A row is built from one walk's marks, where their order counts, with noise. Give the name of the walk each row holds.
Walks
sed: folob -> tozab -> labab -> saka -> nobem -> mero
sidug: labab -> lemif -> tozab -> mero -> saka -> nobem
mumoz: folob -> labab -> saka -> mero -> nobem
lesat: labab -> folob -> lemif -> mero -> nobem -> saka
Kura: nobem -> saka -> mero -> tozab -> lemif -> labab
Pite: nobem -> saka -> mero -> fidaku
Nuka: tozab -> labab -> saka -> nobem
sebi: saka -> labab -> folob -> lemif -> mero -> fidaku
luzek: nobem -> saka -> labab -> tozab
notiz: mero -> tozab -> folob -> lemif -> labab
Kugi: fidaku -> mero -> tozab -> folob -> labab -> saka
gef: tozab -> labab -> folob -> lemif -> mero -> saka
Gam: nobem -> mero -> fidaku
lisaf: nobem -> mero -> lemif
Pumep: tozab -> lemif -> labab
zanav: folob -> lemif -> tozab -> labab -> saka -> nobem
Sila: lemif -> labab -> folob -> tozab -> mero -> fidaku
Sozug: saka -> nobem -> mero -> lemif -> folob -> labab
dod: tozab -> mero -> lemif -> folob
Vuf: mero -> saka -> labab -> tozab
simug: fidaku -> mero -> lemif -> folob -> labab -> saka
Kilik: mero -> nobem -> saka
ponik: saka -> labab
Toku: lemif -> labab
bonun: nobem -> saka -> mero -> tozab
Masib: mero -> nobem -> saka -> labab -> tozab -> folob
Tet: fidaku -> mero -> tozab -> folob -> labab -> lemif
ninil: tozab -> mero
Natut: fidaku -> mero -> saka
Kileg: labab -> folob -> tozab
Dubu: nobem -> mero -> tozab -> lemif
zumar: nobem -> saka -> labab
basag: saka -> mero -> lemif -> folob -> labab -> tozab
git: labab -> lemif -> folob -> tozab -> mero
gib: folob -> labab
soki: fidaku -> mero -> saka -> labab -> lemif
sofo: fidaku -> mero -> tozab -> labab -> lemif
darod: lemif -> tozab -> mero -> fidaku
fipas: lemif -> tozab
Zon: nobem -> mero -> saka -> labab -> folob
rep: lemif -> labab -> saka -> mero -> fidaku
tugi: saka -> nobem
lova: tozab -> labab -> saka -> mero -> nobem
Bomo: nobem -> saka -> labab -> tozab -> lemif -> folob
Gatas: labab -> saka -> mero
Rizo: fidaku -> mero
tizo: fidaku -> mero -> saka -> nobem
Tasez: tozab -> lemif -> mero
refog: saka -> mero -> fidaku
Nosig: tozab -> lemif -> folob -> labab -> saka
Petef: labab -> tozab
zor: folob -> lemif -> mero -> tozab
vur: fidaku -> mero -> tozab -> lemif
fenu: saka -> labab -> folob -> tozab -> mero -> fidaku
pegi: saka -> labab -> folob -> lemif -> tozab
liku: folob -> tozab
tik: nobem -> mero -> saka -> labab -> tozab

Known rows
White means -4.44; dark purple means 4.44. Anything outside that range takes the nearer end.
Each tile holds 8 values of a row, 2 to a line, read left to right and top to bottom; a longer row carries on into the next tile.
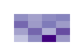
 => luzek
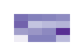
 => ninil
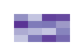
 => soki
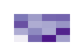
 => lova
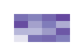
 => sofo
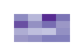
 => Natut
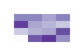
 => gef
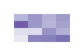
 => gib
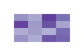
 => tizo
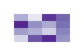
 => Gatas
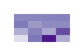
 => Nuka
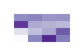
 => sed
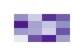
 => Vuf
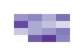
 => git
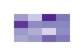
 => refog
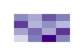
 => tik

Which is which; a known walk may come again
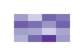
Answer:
ponik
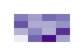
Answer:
lova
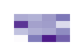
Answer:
lesat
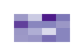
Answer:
refog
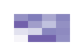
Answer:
Kileg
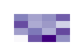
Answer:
sidug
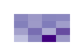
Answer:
luzek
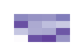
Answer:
gef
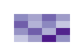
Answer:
bonun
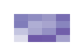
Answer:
Petef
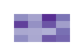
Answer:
tizo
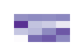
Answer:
notiz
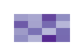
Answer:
Pite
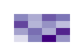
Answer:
tik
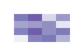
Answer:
fipas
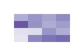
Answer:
gib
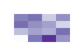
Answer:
Nosig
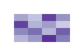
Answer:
Kilik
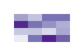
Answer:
sebi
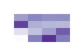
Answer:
sed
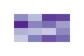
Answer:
soki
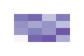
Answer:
Pumep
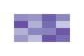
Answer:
Gam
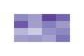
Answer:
Rizo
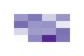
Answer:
zanav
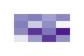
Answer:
Dubu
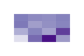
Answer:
Nuka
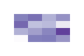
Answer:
dod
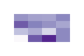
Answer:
pegi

